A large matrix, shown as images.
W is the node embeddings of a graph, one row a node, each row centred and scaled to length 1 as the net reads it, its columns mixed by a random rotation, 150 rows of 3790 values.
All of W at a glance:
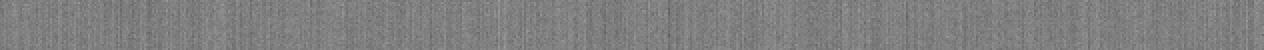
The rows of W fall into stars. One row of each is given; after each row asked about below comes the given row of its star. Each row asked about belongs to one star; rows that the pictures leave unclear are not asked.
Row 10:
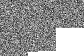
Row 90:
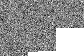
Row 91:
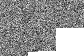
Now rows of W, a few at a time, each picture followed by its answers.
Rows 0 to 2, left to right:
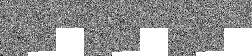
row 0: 10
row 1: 90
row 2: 90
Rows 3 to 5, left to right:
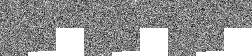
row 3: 90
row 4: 10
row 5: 90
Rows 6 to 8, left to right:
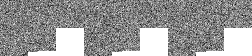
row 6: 91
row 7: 91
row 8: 90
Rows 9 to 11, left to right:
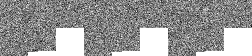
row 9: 91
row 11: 91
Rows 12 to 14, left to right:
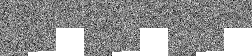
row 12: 90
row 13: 91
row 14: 91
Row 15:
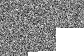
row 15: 90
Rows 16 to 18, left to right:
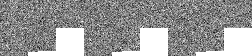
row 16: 90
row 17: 91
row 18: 10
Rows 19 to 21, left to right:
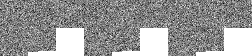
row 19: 10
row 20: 91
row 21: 91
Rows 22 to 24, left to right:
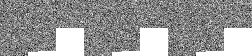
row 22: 90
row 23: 10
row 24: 90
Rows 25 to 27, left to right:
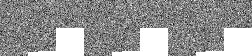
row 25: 10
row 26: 90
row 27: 91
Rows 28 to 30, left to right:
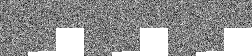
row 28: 90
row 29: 10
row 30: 91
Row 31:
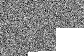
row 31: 90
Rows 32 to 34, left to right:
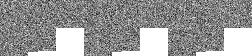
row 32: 91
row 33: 90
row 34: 90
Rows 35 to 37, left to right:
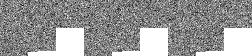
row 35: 90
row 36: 91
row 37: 90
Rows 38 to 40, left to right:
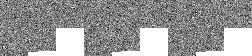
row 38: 91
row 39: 91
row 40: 90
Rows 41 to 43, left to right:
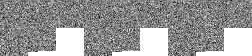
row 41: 10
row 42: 91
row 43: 91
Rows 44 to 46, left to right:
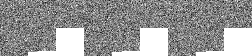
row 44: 91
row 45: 90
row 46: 90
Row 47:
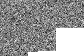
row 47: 91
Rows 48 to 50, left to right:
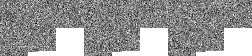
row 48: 91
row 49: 90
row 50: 10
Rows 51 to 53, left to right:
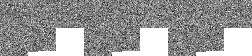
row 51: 91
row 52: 90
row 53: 90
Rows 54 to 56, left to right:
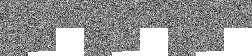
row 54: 90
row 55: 10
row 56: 10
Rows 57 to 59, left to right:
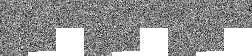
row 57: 91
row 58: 10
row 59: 91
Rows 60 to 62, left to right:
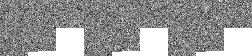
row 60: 90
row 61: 91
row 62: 10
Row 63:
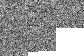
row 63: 10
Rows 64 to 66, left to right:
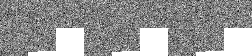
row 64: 91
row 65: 91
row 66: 90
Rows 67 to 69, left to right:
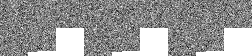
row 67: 90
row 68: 10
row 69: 91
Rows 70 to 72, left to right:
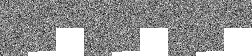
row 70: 10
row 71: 10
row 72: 91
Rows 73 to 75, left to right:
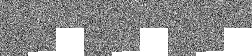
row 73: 90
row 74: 10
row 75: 10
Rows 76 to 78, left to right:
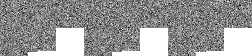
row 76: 91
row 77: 91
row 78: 10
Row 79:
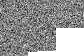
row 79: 90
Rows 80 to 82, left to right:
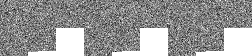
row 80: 91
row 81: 91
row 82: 10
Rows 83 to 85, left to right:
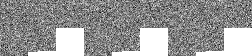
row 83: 91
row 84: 91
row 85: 10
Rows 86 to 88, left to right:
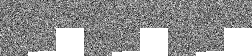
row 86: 91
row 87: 10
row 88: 10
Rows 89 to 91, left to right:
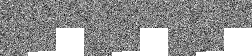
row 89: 10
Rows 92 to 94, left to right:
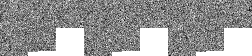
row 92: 90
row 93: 91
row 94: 10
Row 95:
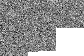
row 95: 10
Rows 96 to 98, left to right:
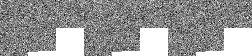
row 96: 90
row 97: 90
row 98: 90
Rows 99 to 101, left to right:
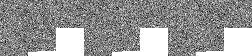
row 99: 90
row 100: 91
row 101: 10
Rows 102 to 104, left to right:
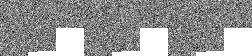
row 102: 90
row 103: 91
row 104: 10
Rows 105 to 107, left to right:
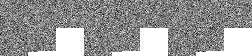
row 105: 90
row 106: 10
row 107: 90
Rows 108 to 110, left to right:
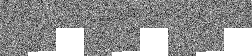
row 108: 90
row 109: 10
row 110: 91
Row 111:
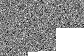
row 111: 90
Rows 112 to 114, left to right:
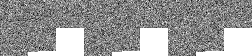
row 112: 90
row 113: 90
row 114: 91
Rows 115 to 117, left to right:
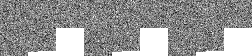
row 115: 90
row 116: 90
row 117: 91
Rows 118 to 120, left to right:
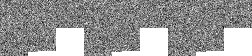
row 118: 91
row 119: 10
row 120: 10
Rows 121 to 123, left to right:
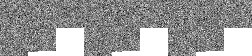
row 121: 91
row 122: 90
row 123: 10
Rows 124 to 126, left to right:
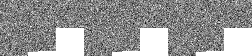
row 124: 90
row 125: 91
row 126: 91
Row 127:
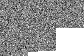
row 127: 10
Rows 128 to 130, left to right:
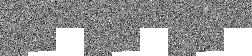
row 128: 10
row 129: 90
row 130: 91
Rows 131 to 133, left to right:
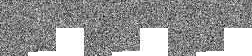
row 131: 91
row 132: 10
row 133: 90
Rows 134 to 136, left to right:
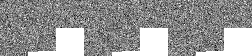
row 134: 90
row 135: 10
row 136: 10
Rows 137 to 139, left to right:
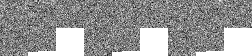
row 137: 10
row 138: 91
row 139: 10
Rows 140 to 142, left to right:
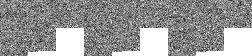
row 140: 91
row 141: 90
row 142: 10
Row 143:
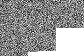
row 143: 90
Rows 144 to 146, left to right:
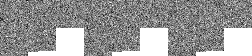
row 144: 90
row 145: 90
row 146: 91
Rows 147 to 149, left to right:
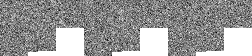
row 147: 10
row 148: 91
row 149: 10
